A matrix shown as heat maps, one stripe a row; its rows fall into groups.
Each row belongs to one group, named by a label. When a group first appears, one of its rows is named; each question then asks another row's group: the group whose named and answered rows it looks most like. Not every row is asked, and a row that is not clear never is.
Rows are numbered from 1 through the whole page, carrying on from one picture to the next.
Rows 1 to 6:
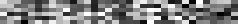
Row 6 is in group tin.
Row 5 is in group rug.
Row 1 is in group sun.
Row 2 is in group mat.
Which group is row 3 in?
rug
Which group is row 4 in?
tin
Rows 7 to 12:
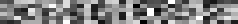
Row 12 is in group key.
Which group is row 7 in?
key
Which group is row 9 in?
tin
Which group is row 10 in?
tin
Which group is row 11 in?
sun
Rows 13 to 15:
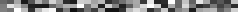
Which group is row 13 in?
tin
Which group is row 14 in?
rug
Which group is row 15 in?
sun
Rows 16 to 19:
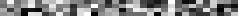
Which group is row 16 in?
mat
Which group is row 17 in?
key
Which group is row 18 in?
rug
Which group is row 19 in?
tin
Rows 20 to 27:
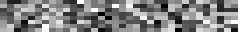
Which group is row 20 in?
tin
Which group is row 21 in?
key
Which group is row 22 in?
key
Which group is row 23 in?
sun
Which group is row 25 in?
tin
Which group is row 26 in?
mat
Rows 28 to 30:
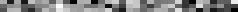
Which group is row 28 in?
tin
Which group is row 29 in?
mat
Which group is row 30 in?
rug
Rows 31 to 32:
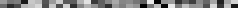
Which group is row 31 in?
tin
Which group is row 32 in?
key
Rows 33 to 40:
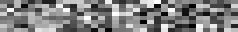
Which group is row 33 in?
rug
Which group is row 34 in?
tin
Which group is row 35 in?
mat
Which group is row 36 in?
key
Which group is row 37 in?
tin
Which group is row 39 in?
mat
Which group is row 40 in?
sun
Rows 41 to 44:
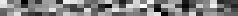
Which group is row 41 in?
rug
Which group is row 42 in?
mat
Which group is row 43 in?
key
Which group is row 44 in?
rug
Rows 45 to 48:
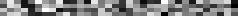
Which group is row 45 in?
mat
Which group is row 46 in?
rug
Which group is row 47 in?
sun
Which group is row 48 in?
rug
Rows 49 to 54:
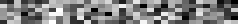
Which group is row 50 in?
key
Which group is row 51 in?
tin
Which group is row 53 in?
rug
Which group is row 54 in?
sun
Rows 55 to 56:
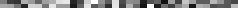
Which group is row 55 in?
key
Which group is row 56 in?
tin
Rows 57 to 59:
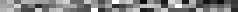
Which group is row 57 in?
key
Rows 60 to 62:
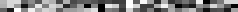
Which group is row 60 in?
sun
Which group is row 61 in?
mat
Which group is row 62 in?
key
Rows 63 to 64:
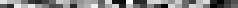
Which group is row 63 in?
rug
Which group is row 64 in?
key
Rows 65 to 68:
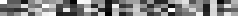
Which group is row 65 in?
tin
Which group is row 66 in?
sun
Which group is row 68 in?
sun
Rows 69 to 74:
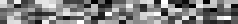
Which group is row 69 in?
sun
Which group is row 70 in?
mat
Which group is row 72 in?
rug
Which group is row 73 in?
sun
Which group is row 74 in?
rug
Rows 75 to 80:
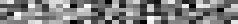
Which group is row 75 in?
mat
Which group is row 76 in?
tin
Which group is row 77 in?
tin
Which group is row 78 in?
key
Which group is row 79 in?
rug
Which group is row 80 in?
tin
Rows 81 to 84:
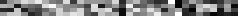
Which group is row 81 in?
key
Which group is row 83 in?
rug
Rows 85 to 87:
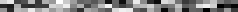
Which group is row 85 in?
mat
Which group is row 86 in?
rug
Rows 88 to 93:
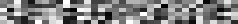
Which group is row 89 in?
rug
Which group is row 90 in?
tin
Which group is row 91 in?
sun
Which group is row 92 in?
tin
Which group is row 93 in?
mat
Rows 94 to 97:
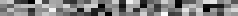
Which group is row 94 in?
mat
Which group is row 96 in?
sun
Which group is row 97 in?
sun
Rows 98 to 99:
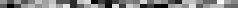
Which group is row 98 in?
sun
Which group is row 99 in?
key
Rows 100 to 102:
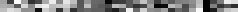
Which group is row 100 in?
sun
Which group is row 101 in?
key
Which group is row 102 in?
sun
